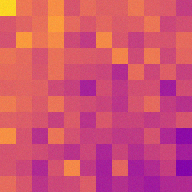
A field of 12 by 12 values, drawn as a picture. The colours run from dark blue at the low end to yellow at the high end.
Odd rows or columns: none. Ninth with the lowest average: bottom right. Slope: up to the top left. Mirror symmetry: none. Ninth with the highest average: top left.
